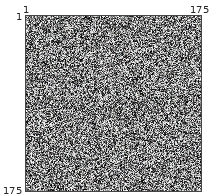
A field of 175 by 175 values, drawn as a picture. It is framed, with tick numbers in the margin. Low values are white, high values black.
The values spread evenly over their range. Overall the values sit about 50% of the way up the scale. No single row or column stands out from its neighbours. There is no seam. No overall slope runs across the table. The texture is fine-grained noise.
